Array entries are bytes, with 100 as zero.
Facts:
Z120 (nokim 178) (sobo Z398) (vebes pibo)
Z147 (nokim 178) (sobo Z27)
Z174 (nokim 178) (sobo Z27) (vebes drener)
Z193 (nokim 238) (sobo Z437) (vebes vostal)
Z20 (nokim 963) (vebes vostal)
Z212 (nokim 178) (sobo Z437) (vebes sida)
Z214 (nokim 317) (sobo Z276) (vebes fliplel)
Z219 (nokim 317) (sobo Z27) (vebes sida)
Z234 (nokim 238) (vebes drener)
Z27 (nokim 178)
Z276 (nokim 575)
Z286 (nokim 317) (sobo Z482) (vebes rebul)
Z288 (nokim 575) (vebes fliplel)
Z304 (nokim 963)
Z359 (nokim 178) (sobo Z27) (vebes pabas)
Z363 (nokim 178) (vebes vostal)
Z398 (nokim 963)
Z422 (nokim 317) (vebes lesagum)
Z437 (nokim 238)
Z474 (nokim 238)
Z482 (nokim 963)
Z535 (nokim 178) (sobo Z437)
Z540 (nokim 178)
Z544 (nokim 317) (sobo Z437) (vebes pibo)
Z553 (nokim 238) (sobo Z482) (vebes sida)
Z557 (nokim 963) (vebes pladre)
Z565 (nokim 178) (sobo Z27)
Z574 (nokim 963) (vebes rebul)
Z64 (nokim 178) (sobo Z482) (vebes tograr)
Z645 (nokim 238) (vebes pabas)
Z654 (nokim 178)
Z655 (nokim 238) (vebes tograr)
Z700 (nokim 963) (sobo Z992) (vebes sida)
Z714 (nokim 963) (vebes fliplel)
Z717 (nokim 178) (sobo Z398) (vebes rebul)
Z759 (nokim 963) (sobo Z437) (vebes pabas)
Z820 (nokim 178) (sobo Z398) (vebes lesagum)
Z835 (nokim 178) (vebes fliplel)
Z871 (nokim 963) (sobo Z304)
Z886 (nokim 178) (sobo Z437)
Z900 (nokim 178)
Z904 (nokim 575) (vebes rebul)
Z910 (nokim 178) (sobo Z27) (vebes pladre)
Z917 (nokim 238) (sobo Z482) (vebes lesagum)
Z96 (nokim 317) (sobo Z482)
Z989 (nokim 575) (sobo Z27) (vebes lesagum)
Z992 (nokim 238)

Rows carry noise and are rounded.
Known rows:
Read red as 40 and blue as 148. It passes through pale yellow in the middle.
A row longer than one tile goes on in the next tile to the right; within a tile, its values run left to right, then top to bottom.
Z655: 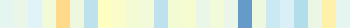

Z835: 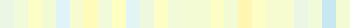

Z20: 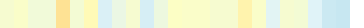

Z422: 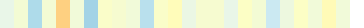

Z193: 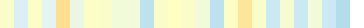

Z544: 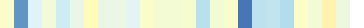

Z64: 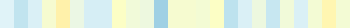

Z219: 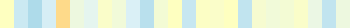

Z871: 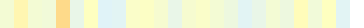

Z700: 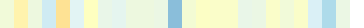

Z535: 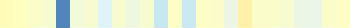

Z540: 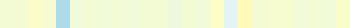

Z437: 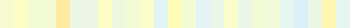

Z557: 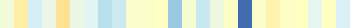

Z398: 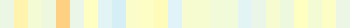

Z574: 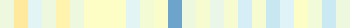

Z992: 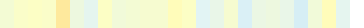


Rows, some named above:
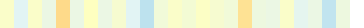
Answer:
Z363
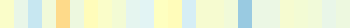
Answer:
Z214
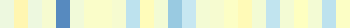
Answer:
Z717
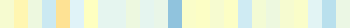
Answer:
Z700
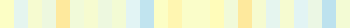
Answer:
Z363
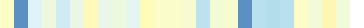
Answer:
Z544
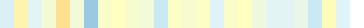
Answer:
Z917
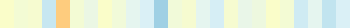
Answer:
Z553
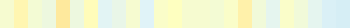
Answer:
Z20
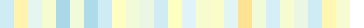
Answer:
Z820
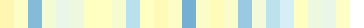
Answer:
Z286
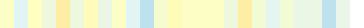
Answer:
Z363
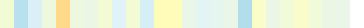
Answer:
Z96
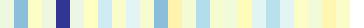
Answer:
Z120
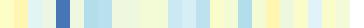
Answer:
Z910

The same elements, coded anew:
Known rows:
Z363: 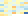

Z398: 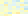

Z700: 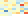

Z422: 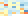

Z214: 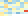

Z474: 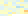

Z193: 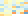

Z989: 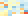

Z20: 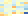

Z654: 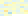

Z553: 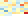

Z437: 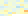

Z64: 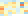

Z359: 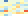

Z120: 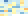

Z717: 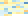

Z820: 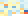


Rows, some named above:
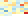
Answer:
Z553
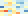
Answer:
Z557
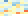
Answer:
Z759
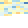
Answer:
Z574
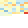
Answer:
Z219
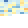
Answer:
Z120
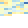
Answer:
Z286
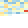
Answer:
Z214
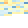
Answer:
Z717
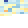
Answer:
Z544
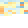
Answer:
Z655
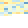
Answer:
Z904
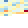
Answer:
Z645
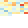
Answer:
Z212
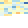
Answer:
Z574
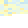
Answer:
Z96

